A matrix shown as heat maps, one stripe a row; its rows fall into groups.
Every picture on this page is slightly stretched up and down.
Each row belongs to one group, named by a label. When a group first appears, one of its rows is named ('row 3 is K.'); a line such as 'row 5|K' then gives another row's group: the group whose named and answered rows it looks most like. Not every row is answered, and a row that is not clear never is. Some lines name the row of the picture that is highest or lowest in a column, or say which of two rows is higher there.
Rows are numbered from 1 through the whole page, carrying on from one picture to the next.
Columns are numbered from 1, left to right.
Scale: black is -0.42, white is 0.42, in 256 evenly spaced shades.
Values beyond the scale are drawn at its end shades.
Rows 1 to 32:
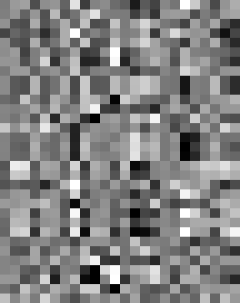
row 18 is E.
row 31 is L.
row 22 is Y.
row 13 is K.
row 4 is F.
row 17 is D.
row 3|D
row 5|D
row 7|K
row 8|E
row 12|L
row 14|Y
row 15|D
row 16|D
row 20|F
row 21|E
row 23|E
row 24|E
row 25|E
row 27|D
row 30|K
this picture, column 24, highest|25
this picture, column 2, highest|18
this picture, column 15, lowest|25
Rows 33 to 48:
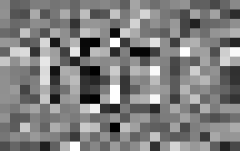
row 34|D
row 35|D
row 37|K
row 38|E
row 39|Y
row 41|K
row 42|K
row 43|K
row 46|L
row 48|F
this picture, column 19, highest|38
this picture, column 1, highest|39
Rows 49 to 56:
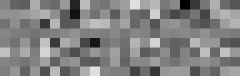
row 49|D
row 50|Y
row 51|L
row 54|Y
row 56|L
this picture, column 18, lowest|50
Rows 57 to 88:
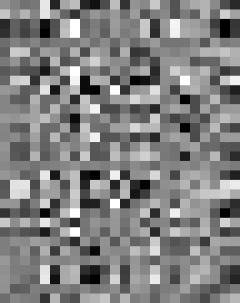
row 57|K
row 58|Y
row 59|F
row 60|F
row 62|E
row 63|L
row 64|F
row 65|E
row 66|K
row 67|D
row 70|D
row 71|L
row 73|D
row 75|K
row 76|E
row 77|E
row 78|K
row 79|F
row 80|Y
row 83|K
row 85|K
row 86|K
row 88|L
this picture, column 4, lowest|65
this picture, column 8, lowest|69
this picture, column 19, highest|65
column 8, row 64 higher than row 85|Yes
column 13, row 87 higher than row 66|Yes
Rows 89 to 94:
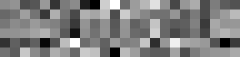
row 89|K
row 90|L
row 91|Y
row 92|Y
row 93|F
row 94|L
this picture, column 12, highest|89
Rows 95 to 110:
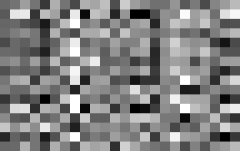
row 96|E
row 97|F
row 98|L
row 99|F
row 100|F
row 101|L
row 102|F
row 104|D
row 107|D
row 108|Y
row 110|L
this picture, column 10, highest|101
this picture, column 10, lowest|107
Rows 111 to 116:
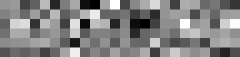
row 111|K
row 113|E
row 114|E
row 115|Y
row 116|F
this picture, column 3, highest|113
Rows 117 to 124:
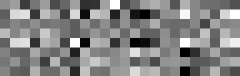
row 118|E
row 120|Y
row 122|D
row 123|L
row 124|D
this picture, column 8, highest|121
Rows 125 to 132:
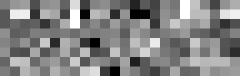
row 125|E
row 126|E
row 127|F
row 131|E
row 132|L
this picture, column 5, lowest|127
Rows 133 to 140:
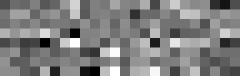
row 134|E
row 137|F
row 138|K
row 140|K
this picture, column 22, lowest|133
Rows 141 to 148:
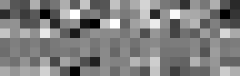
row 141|D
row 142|F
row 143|K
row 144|Y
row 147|K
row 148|Y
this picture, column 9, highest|141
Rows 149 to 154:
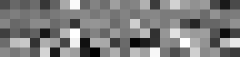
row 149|F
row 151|D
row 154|K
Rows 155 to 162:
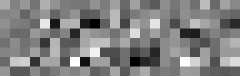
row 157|K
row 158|D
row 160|L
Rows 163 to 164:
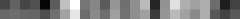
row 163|F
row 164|F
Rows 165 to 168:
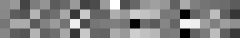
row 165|K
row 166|D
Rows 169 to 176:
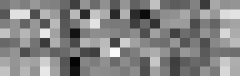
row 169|Y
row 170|E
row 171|L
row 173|L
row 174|K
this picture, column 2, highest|170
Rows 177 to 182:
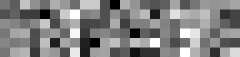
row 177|L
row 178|F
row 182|E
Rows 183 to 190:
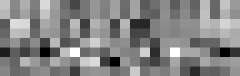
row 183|Y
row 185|E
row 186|E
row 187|L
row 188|F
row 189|L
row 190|D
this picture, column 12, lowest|189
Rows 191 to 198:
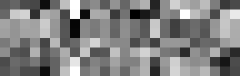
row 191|F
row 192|E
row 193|Y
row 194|Y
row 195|L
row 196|D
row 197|F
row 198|F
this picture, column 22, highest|196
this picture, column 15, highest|196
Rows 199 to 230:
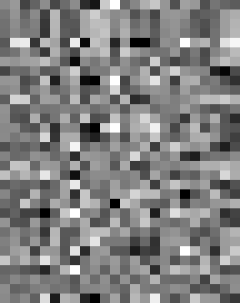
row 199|K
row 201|L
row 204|L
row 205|Y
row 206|F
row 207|K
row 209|E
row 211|D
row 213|K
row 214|F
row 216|E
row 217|Y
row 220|L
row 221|F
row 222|D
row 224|L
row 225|E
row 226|Y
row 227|F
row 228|Y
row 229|D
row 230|K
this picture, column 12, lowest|220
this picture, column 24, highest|203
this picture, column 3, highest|203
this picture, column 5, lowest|221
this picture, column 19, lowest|219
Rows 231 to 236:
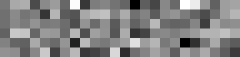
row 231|E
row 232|L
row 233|Y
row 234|E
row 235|D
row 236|K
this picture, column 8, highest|231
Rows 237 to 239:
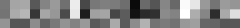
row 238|E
